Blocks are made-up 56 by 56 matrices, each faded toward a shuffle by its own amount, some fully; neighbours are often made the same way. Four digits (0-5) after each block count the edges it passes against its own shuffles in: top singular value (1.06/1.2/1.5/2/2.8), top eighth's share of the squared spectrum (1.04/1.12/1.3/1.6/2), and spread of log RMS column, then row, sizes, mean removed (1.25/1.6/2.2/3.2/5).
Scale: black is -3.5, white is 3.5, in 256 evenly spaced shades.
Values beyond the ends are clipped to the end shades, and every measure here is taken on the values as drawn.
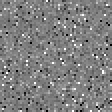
0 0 0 0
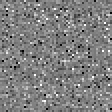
2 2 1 0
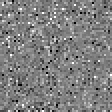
3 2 1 1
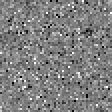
0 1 0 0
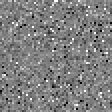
0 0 0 0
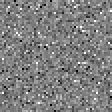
0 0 0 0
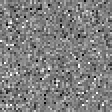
0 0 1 0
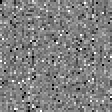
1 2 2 0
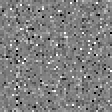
1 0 0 0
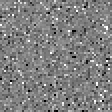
0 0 0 0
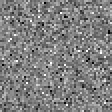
0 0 0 0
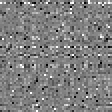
4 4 1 2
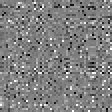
4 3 2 2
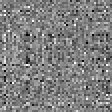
4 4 2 2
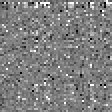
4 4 2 2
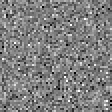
1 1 0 0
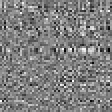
4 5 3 3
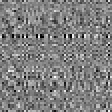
4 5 3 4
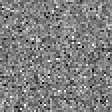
1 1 0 0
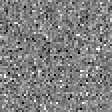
3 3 1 1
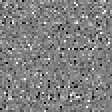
3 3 0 2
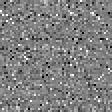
3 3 0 1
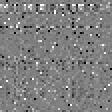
4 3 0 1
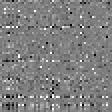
4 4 2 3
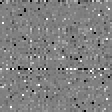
4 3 1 1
